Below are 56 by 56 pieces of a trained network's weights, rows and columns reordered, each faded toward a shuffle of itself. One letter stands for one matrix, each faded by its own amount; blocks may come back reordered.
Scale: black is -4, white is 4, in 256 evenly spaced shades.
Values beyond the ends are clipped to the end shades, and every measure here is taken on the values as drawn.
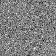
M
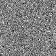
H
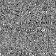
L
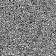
H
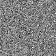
M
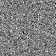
L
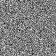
M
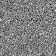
H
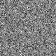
H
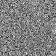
H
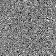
H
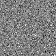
H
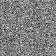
M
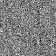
L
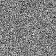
M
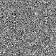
L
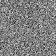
M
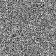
M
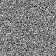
H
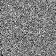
M
